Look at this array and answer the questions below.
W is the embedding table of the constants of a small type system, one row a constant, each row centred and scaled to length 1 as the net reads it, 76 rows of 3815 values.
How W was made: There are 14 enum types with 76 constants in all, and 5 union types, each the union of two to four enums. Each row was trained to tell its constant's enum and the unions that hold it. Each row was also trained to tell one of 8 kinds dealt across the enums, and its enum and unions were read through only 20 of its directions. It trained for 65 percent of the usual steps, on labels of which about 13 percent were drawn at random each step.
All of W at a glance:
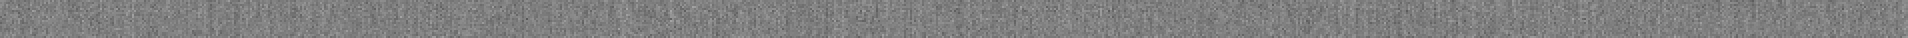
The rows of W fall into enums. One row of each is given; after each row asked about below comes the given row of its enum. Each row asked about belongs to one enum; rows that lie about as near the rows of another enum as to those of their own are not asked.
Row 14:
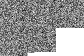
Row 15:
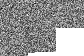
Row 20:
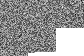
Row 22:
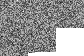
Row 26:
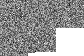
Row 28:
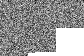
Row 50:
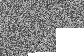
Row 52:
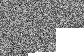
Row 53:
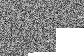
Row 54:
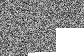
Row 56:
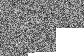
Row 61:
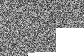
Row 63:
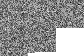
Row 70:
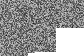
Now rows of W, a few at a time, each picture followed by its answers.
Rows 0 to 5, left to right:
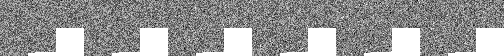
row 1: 61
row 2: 26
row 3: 22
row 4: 22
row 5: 26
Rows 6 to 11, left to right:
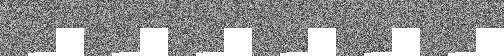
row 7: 50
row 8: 28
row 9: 26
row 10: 22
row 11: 28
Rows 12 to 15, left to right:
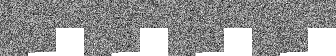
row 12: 22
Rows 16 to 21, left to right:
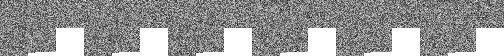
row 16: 63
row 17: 53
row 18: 53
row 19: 61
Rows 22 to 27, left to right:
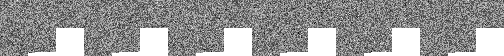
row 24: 54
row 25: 28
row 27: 28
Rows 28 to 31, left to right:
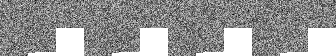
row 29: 22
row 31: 53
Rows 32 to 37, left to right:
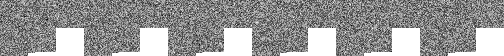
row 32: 53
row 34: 26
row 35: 20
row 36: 53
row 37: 70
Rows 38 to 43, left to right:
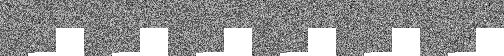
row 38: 70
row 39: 63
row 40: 50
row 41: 53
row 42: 53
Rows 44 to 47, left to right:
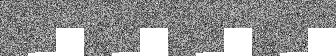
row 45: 61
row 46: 63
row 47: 50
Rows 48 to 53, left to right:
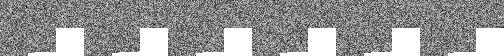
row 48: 70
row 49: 26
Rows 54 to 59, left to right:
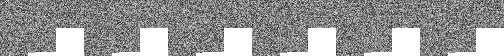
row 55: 63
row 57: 50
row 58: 50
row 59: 28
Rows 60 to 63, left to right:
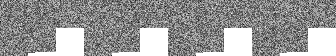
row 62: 50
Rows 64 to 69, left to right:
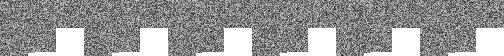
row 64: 28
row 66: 70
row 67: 63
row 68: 70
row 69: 50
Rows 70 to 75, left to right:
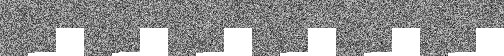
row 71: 26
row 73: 26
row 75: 54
